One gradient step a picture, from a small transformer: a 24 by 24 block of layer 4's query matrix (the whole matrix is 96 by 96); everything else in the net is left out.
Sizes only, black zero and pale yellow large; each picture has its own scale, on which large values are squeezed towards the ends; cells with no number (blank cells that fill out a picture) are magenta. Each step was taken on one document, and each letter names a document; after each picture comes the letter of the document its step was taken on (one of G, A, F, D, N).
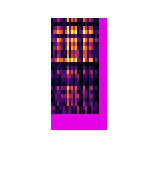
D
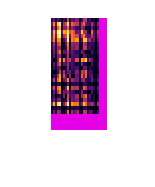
D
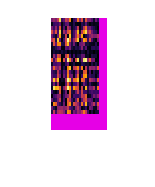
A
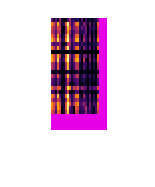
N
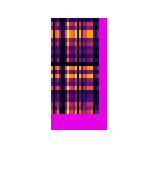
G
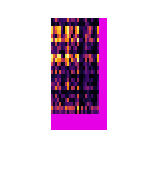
N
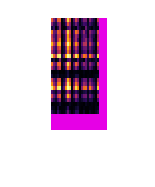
N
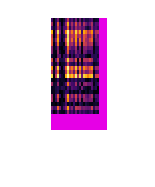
G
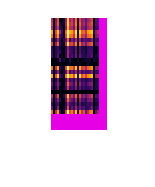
G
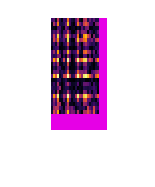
A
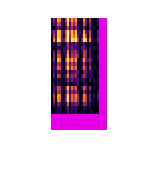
D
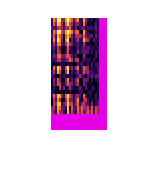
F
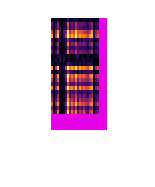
G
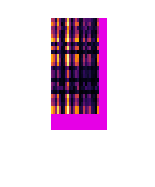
N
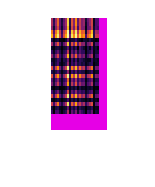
G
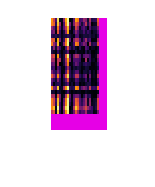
N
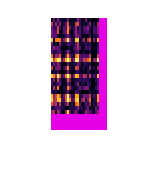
N
